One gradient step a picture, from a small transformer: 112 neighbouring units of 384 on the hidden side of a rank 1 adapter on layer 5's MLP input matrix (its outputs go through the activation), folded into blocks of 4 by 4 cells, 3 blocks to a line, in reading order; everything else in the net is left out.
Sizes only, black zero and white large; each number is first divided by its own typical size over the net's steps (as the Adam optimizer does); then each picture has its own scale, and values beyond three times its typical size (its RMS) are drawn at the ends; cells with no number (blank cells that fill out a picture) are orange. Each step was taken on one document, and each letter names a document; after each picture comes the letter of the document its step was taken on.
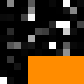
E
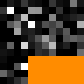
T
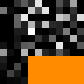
T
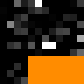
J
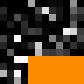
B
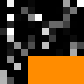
E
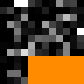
T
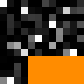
E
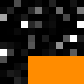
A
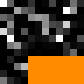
E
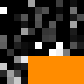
B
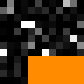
A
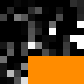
A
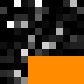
J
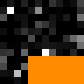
A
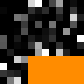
B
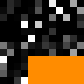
A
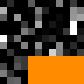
B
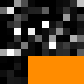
T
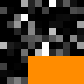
T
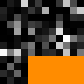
T
